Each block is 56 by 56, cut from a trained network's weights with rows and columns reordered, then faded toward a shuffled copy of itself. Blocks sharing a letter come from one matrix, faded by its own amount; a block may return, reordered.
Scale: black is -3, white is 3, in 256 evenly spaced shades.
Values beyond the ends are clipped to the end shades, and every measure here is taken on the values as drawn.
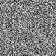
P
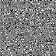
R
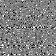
R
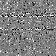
R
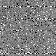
R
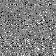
R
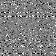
R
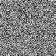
P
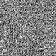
P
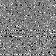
R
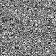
P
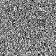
P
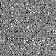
R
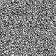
P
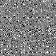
R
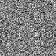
P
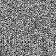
P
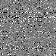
R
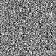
P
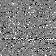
R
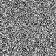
P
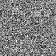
P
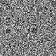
P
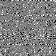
R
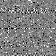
R
